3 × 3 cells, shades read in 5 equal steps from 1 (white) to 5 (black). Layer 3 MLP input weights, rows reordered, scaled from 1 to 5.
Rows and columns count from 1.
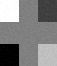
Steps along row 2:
same same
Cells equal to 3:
5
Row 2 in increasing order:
3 3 3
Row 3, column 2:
3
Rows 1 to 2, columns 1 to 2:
1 3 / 3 3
